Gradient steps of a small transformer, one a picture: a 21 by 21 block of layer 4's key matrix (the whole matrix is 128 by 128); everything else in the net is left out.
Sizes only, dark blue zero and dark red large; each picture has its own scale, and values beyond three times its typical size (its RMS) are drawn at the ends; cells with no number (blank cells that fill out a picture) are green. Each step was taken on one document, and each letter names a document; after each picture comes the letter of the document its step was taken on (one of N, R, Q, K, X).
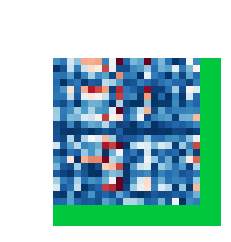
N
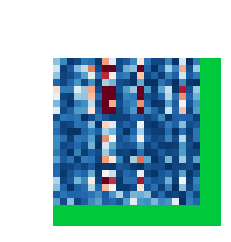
N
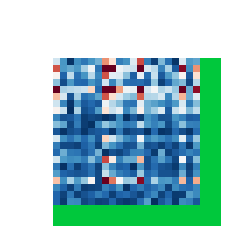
N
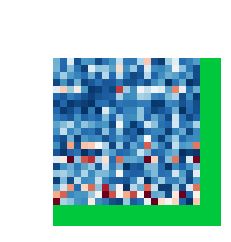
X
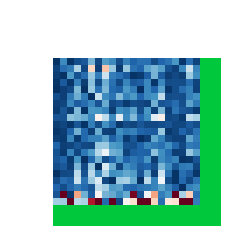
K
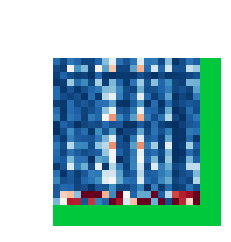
K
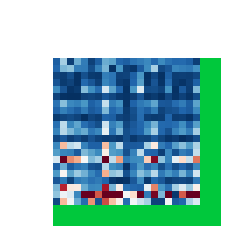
X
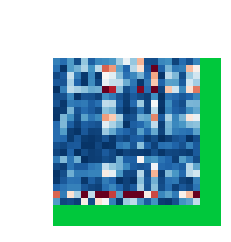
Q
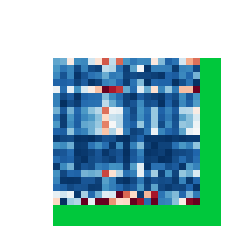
Q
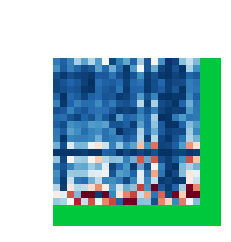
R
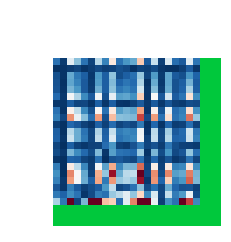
K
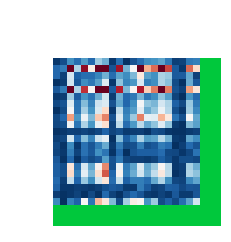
Q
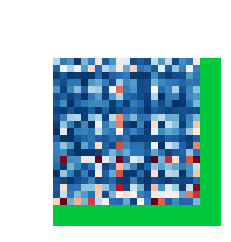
X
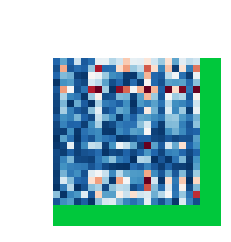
Q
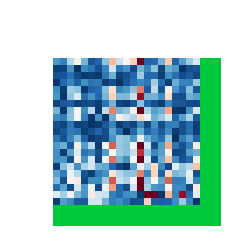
K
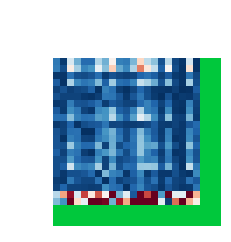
R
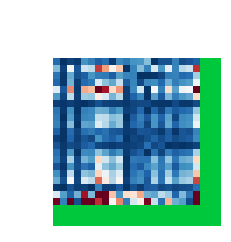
Q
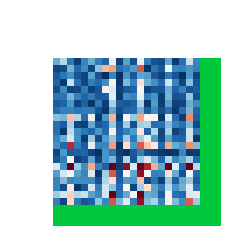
K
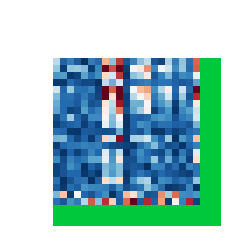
N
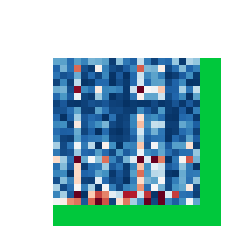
X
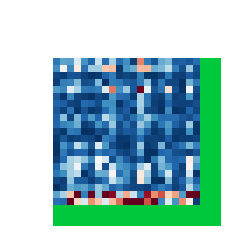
R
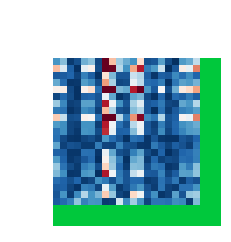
Q
